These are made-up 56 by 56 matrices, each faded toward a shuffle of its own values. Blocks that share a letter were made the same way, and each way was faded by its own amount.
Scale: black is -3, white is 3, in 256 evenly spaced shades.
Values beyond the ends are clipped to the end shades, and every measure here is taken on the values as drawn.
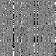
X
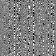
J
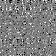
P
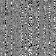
J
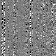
J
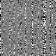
J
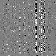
X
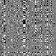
X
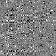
P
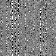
J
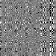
X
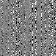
J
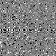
P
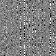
J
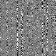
J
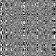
X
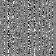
J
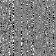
J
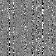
J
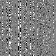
J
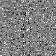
P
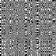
X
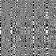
X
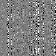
J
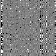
X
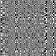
X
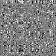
P
